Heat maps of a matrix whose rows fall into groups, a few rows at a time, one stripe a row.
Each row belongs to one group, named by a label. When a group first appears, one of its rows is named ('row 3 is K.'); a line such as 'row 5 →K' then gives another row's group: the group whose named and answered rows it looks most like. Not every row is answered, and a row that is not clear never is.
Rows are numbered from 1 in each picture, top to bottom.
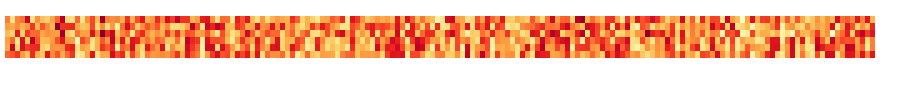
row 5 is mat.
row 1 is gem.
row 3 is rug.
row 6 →mat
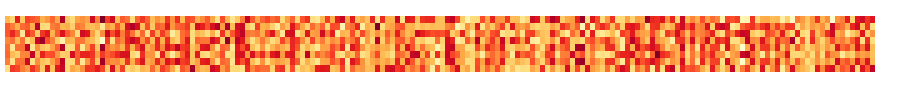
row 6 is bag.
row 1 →rug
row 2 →gem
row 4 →gem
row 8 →mat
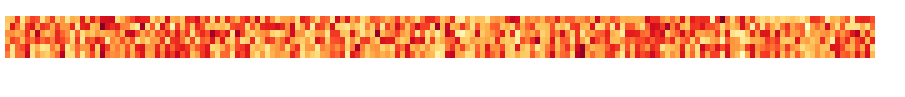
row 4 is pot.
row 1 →rug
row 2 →bag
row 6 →gem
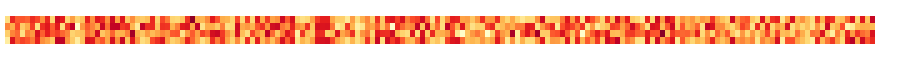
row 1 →mat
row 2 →bag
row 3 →pot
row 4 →mat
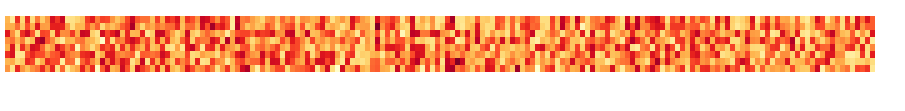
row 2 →pot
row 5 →mat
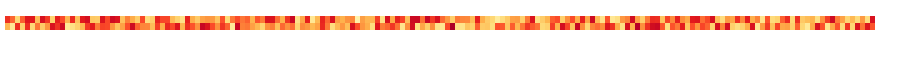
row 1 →bag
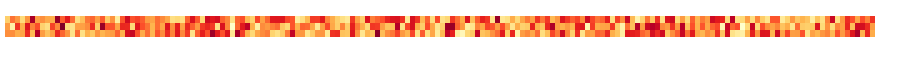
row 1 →mat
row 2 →rug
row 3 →gem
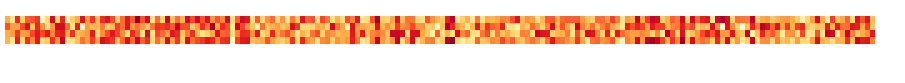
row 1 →rug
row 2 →gem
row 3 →mat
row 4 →rug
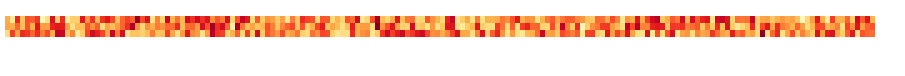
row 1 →rug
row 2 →pot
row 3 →mat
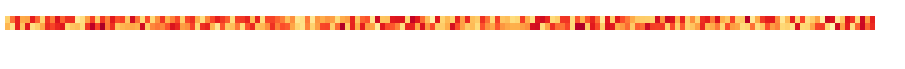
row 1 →mat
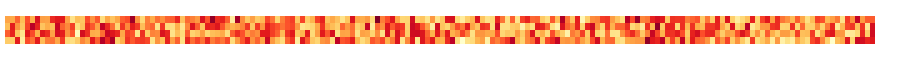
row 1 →pot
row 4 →rug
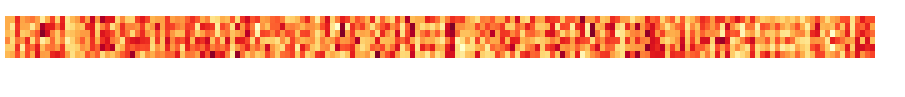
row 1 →rug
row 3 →rug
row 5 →rug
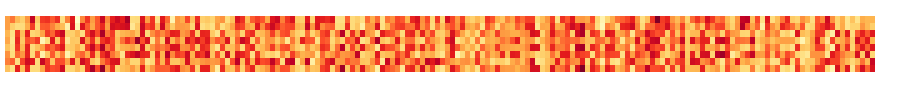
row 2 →bag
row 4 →rug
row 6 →gem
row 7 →bag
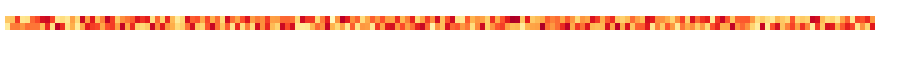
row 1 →rug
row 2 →mat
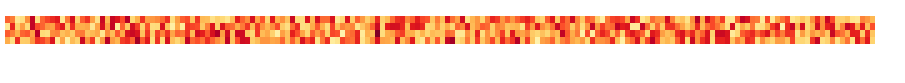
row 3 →gem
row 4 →rug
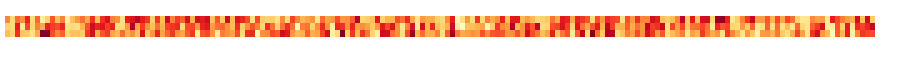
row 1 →gem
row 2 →pot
